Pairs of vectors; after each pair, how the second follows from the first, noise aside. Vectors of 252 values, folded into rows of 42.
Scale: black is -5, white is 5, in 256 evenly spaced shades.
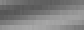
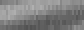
negated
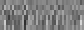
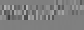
partly zeroed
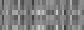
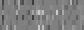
partly zeroed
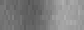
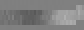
partly zeroed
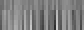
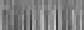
negated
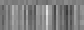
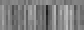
negated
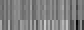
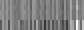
negated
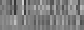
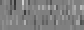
partly zeroed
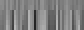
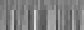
negated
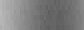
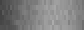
negated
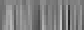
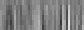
negated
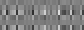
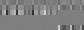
partly zeroed
